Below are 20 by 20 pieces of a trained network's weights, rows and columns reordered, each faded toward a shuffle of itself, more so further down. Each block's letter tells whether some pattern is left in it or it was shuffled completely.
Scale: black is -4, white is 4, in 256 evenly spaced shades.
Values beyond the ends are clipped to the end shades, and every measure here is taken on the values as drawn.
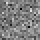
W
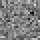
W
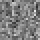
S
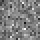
W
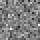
W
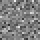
W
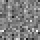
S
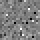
W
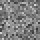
W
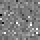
W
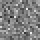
W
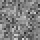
W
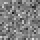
W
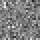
W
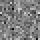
S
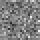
W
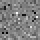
W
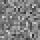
S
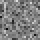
W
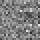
S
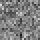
S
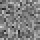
S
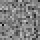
W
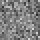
W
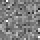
S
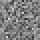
W
